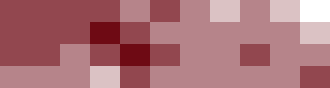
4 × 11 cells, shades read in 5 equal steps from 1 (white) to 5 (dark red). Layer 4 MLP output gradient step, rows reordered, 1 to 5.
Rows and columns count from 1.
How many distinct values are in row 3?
3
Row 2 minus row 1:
0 0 0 1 1 -1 0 1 0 1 1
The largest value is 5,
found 2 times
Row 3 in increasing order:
3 3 3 3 3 4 4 4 4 4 5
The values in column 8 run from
2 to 3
